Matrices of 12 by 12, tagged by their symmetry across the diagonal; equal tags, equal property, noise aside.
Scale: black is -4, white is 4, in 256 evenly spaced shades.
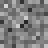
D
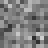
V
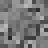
D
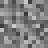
V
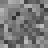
D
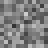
V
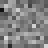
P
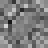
D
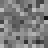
P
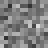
P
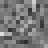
D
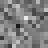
V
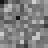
D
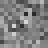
V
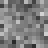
V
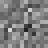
D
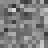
P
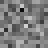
P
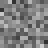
V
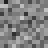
P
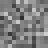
V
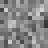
P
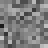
P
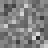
D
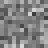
P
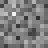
D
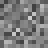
D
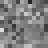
V
